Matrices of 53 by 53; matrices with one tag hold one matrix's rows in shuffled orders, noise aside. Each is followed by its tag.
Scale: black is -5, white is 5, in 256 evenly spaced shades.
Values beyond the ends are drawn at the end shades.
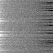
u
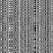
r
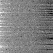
u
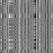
r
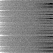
u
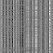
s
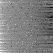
u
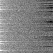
u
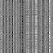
s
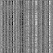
s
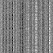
s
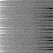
u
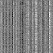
s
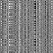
r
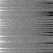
u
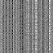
s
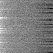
u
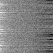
u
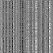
s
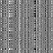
r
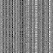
s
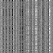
s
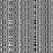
r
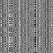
r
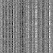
s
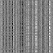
s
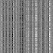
s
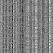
s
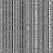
s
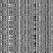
r
